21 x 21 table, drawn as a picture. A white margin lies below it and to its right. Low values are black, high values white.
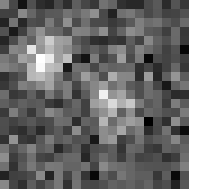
Odd rows or columns: none. Average level on the scale: 40%. Mirror symmetry: none. Bumps: two. Slope: none. Stripes: none.
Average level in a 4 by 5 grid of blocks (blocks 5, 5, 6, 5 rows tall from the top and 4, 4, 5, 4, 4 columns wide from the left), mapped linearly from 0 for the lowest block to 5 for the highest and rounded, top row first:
0 2 1 1 0
3 5 2 2 0
0 1 3 2 1
1 1 1 1 0
